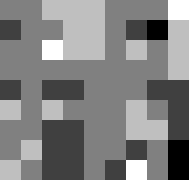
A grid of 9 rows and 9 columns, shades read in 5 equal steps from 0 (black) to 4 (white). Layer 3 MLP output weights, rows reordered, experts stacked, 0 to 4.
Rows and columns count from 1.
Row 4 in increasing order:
2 2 2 2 2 2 2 2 3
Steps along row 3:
same up down same down up down up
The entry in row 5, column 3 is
1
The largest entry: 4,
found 3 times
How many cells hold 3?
18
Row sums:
23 17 24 19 13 20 17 14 16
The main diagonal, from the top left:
2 2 4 2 2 2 3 2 0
